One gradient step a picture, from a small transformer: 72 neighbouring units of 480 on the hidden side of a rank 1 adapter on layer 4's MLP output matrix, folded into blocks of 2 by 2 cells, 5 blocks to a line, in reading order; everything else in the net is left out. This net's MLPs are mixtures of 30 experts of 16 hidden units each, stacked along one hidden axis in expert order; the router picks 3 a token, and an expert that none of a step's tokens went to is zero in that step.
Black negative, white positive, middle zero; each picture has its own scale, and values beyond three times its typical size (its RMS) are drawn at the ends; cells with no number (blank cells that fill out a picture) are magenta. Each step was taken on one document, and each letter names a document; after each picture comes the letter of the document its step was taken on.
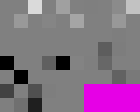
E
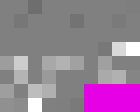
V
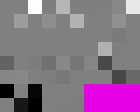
E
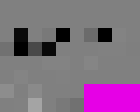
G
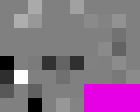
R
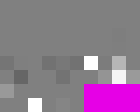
R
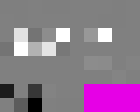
G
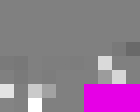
V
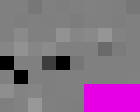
E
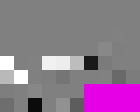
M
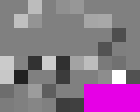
R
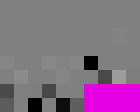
M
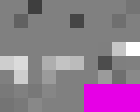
V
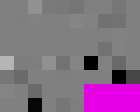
R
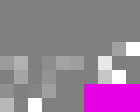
V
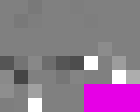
R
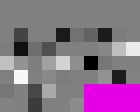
M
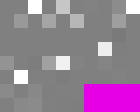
E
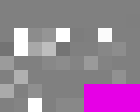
G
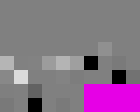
R
